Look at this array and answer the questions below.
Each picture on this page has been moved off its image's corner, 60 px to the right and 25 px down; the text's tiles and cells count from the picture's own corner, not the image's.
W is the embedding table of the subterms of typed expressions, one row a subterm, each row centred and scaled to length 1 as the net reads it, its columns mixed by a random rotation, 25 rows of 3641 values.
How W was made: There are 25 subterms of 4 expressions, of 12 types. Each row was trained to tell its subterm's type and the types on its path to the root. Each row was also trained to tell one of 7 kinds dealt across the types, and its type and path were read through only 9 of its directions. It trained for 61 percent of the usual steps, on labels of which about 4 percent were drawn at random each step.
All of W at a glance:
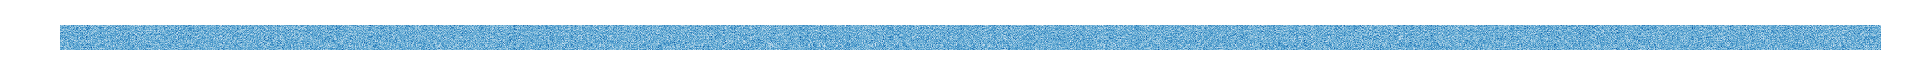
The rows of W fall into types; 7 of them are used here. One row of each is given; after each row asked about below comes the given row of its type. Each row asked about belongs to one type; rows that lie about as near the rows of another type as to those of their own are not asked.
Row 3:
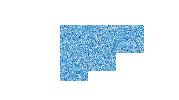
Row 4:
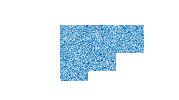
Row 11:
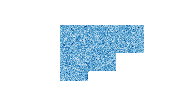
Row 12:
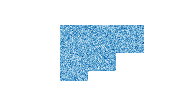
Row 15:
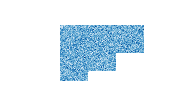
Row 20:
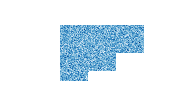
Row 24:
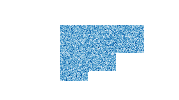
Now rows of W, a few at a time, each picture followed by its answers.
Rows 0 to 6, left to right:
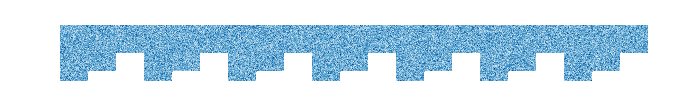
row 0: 4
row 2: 12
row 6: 20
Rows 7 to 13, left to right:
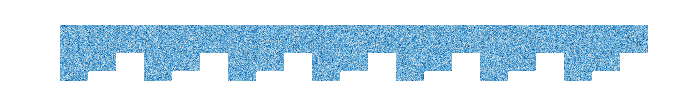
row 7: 11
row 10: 24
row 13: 24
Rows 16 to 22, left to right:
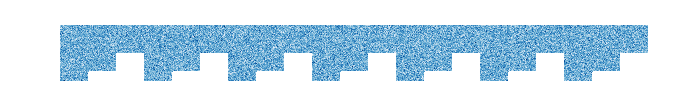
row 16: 15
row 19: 12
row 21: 20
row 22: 24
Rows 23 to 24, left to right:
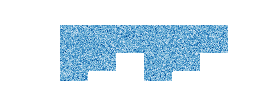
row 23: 15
